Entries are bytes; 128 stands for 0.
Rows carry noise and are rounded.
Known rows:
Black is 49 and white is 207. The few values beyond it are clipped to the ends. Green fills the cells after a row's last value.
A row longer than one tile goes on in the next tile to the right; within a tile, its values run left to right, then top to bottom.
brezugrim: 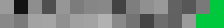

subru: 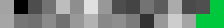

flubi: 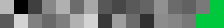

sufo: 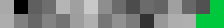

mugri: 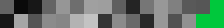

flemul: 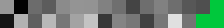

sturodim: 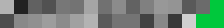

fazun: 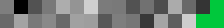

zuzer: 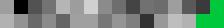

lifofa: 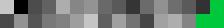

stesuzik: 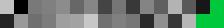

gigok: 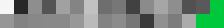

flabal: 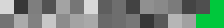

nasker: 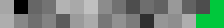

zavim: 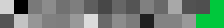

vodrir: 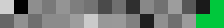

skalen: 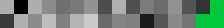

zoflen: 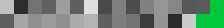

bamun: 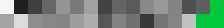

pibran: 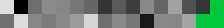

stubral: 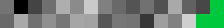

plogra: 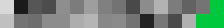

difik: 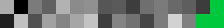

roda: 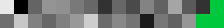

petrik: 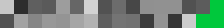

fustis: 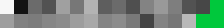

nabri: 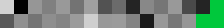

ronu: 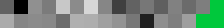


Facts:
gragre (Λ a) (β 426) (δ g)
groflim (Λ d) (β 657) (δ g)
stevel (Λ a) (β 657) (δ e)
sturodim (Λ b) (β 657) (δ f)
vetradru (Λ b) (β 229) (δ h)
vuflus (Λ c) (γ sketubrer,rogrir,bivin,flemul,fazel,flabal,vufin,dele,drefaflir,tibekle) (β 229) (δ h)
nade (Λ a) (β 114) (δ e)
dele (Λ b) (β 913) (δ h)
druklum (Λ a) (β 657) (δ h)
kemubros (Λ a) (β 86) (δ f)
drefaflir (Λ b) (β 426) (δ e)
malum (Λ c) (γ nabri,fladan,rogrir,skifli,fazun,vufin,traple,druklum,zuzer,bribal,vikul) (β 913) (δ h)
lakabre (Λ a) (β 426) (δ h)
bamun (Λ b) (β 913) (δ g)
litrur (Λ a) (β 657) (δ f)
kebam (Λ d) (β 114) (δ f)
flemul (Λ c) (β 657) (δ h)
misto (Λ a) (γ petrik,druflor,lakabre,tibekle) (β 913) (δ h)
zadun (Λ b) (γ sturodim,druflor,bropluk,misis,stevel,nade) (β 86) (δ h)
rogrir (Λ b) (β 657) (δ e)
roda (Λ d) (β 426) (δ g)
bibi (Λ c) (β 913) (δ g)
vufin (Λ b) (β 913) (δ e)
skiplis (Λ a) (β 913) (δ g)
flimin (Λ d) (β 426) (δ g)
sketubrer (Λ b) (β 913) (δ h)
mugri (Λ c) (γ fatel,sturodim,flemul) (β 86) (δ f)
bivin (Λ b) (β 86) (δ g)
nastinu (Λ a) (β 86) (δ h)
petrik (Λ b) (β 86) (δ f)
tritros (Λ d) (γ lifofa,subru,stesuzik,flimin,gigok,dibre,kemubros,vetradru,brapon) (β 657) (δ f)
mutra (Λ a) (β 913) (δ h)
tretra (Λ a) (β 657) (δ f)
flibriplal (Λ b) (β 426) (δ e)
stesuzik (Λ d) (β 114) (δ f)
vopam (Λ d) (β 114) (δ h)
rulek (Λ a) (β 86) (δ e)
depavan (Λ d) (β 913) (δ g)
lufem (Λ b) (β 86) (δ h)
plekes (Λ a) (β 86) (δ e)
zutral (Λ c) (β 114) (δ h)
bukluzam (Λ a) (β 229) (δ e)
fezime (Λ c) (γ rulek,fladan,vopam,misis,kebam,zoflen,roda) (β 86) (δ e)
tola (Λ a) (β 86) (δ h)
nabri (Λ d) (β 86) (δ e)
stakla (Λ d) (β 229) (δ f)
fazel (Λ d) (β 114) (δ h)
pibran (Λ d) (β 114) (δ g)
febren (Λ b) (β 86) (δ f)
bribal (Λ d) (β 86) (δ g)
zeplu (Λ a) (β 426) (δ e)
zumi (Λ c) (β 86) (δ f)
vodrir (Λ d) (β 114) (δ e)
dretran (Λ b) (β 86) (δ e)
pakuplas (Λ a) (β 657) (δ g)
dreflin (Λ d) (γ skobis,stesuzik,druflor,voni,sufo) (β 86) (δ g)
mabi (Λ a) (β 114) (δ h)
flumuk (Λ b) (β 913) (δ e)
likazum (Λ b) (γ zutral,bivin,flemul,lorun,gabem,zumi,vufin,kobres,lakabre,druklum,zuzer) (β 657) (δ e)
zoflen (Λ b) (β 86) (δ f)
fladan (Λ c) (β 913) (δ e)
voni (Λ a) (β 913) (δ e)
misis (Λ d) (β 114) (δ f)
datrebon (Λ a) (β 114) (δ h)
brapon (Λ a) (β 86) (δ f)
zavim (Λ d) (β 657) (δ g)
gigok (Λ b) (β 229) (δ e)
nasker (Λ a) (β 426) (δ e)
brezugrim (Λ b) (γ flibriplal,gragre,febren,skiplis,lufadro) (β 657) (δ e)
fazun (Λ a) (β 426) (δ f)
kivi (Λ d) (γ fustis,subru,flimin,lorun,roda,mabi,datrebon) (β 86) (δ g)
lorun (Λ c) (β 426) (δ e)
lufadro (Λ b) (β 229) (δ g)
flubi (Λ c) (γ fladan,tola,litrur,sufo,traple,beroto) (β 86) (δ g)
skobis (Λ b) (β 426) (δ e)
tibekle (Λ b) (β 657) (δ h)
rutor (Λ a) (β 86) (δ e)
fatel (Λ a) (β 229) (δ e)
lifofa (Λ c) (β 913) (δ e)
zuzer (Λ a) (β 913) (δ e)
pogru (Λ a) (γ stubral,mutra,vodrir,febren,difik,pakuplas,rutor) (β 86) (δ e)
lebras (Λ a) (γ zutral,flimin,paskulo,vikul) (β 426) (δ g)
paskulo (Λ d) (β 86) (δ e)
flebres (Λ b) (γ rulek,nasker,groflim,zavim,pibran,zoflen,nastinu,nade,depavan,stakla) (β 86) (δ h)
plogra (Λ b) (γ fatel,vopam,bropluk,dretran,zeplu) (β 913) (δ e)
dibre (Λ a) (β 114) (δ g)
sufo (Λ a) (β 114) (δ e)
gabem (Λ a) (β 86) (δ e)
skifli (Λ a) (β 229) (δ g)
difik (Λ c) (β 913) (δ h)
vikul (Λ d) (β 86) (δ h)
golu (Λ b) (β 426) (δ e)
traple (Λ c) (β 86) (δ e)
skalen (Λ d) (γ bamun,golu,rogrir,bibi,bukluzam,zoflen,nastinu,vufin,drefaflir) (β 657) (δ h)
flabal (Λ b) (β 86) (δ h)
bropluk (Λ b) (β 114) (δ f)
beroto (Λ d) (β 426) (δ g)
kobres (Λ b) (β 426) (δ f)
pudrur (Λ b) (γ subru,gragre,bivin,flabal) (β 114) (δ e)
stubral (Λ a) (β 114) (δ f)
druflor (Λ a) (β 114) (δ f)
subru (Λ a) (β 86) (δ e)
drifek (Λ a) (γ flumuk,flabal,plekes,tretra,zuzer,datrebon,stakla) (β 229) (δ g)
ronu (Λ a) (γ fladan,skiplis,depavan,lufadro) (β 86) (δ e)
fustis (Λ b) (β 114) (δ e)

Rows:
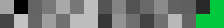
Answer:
malum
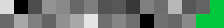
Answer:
dreflin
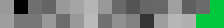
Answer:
stevel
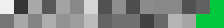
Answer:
vetradru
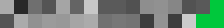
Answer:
febren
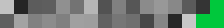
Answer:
kobres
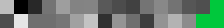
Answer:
bibi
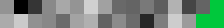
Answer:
drifek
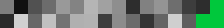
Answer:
vuflus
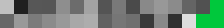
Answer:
bropluk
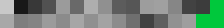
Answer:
pudrur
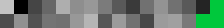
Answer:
lorun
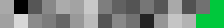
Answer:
skifli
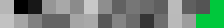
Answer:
lebras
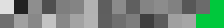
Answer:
tibekle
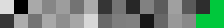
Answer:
vikul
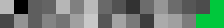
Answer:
traple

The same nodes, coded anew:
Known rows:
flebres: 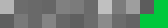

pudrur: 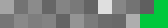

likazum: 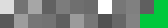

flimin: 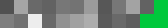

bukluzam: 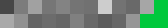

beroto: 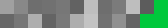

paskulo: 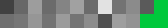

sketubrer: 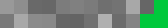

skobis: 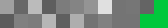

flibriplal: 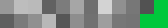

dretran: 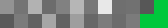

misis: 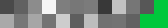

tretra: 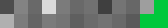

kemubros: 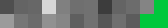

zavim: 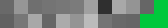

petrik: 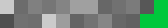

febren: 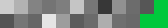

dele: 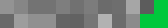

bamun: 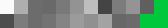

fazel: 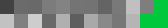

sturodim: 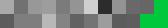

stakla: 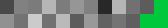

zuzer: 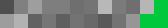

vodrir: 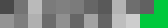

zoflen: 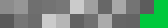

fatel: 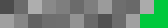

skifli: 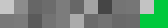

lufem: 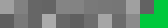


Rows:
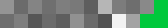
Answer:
pogru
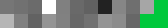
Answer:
stubral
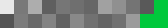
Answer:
brezugrim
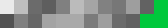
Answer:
bivin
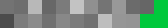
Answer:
fladan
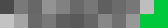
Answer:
druklum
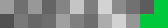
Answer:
traple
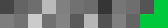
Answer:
tritros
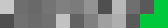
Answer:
mugri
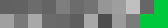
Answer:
skalen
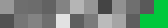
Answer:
zumi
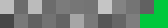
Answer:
plogra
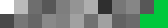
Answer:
lufadro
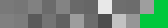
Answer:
ronu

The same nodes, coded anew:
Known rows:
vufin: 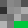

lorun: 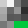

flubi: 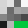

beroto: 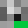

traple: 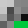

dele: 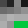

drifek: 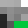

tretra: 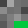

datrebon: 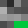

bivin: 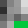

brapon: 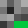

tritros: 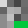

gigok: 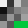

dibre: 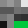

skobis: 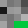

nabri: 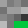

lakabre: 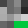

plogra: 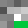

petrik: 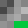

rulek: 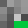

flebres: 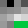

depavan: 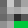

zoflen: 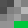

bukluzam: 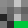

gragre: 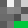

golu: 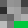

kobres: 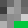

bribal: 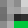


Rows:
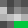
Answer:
misto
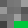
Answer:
druflor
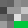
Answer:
dretran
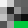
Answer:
lifofa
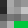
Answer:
bamun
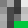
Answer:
pogru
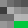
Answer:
likazum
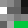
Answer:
flemul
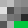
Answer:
zumi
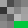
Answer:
pudrur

